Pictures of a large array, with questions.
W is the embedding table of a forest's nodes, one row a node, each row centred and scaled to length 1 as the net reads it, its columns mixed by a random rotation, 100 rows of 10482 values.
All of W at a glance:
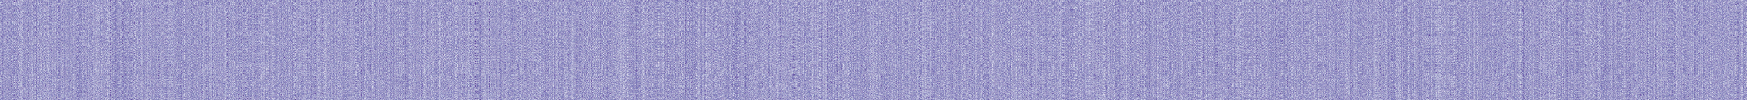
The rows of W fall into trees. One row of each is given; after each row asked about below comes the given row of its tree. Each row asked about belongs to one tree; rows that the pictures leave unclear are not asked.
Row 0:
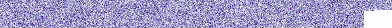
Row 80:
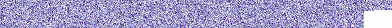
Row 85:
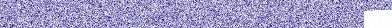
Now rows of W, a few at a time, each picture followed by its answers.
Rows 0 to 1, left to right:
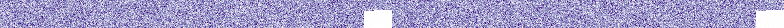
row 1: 0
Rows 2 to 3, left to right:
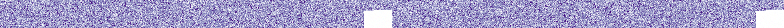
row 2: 85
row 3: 85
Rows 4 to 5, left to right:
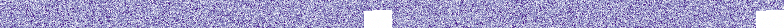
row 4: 85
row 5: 80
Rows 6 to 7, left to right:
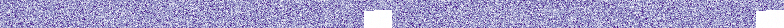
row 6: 0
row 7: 0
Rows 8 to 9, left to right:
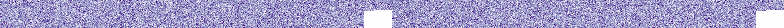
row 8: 80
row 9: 0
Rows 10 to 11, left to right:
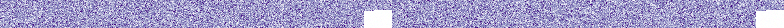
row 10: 0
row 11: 0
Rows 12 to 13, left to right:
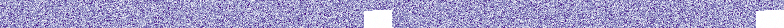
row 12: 85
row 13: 85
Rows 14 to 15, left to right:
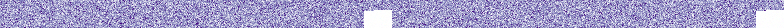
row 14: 80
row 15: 0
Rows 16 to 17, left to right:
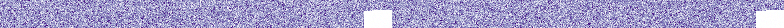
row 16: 85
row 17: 80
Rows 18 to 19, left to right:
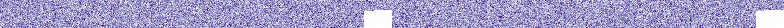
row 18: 0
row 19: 85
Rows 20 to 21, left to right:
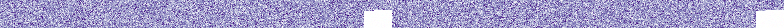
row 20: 0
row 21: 85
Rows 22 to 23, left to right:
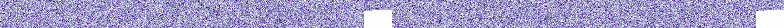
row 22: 85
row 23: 85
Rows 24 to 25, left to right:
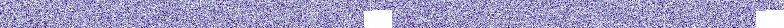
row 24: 85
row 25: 0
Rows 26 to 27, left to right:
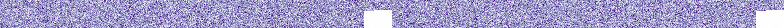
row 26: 80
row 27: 0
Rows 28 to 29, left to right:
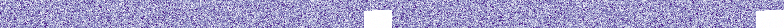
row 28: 85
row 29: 85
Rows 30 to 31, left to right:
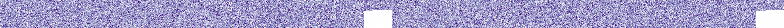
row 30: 85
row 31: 80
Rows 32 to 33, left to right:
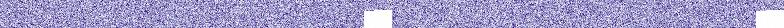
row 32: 0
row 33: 80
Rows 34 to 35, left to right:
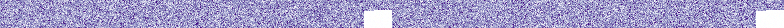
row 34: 80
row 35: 80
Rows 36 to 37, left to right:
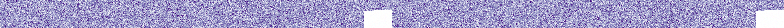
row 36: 85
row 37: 85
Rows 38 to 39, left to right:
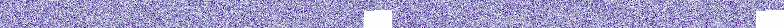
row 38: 0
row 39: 0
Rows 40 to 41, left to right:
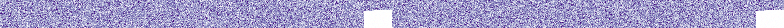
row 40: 85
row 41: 85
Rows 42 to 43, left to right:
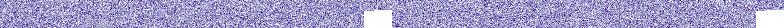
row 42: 0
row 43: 85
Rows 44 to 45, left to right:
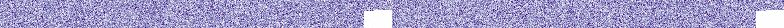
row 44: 0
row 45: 80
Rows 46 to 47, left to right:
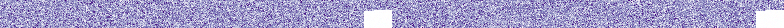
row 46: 85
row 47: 0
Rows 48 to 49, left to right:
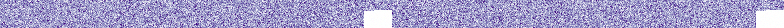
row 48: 80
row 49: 85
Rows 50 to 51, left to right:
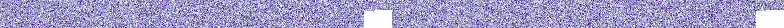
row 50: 0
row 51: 80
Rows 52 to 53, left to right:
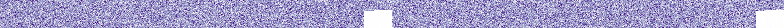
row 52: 0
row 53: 85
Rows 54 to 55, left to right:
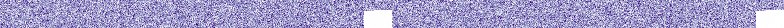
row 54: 80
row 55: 85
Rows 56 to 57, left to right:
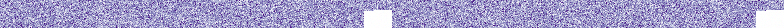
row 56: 0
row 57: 0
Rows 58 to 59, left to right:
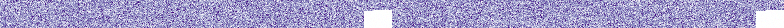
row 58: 85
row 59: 0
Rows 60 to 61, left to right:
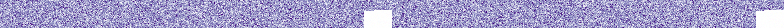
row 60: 0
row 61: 85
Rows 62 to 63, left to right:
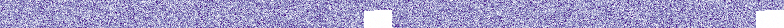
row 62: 80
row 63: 85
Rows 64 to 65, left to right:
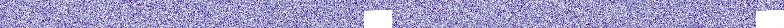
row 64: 80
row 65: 80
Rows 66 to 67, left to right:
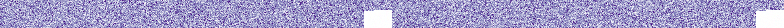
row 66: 80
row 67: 0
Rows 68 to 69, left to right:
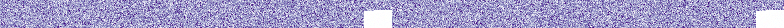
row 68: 80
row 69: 80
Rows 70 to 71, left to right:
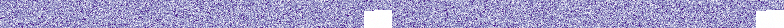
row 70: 0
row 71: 0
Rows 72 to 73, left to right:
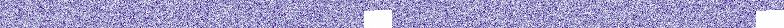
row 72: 80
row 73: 0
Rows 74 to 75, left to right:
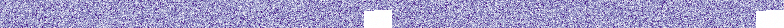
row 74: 0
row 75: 0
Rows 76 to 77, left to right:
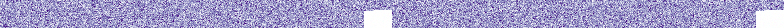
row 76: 85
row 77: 85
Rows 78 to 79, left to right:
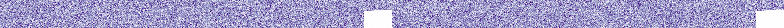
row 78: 0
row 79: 85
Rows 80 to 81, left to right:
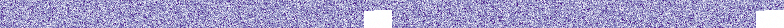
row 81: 85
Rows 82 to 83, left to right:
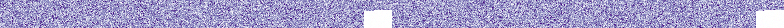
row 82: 0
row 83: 85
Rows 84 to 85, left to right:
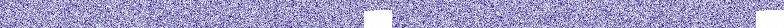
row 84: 80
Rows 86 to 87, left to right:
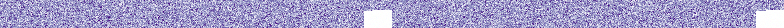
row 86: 85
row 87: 0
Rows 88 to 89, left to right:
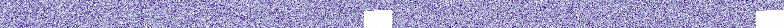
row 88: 0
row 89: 80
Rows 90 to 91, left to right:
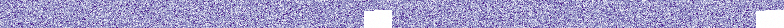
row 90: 0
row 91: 85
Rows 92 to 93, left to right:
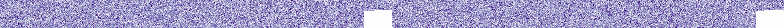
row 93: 85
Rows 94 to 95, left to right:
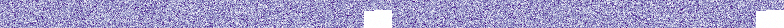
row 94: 0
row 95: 0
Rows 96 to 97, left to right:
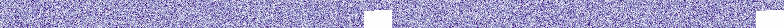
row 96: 0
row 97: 80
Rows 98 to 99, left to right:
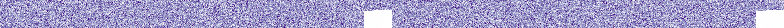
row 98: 85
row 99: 0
